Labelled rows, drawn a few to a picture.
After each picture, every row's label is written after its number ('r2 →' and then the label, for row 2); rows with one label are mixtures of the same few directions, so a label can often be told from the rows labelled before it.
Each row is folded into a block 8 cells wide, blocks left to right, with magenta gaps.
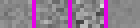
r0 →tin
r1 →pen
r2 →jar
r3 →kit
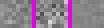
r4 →pen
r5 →tin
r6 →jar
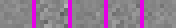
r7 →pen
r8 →jar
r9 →jar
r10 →jar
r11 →tin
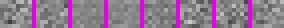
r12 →pen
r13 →jar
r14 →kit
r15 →pen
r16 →kit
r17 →pen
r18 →tin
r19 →pen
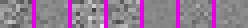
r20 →pen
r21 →jar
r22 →kit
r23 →pen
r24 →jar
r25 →tin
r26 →jar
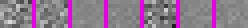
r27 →pen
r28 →jar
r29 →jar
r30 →kit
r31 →kit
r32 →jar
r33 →tin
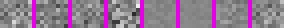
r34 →tin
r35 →kit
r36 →tin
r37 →jar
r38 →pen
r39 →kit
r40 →pen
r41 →tin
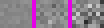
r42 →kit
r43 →tin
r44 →tin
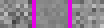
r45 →tin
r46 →tin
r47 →kit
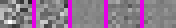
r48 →pen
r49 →jar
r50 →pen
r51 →kit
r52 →kit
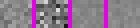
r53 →jar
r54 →kit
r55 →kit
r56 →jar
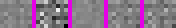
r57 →kit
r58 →kit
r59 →pen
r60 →kit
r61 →kit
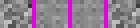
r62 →jar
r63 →kit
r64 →kit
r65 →jar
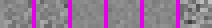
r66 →jar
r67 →jar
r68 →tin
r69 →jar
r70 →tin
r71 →pen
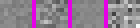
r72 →kit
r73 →pen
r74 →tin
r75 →kit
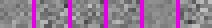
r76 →tin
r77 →jar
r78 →tin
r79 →pen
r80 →tin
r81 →pen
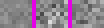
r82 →tin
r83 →tin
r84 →pen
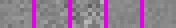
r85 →kit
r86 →jar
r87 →tin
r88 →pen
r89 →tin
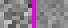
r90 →jar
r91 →tin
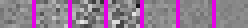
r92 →pen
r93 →kit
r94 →pen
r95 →jar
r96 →kit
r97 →tin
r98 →jar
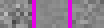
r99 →tin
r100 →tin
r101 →pen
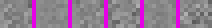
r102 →jar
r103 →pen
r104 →jar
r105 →jar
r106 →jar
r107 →tin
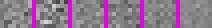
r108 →jar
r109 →pen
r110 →jar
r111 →kit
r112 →tin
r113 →tin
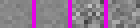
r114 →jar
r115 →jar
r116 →tin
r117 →jar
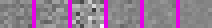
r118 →kit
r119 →pen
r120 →kit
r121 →pen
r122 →jar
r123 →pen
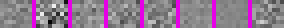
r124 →pen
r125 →tin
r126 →kit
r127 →tin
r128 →jar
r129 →kit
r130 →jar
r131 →pen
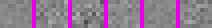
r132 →pen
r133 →tin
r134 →tin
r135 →kit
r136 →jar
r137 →pen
